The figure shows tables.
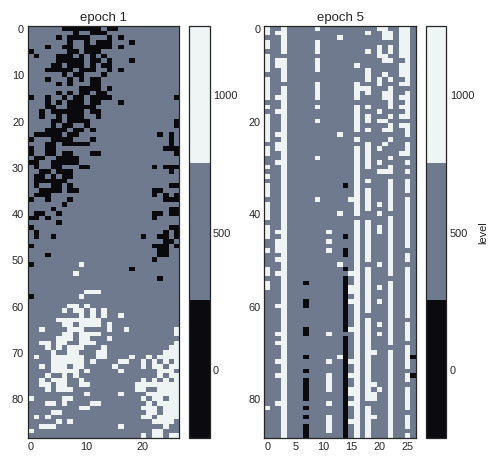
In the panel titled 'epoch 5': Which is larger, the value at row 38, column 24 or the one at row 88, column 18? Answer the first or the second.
the second
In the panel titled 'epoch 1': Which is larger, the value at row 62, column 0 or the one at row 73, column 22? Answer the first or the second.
the second
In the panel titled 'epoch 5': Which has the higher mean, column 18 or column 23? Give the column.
18
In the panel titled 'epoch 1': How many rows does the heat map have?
89
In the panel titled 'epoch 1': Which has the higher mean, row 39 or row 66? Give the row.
66
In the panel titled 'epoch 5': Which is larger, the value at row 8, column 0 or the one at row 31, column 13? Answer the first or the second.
the first
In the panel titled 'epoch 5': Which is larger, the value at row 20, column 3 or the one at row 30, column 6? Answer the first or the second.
the first
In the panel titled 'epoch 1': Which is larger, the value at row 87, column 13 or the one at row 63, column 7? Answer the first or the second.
the second
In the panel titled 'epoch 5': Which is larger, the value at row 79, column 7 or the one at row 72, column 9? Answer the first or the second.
the second
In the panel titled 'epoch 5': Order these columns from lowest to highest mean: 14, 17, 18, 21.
14, 17, 21, 18
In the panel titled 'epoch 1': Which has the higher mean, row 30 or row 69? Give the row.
69
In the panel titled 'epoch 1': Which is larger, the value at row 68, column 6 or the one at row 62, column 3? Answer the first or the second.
the first
